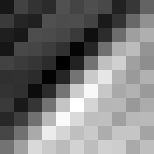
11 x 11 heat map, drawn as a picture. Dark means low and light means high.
Roughest part: centre. Mirror symmetry: none. Lone odd cells: none. Grain: diagonal, up to the right. Slope: up to the bottom right. Ninth with the highest average: bottom middle.
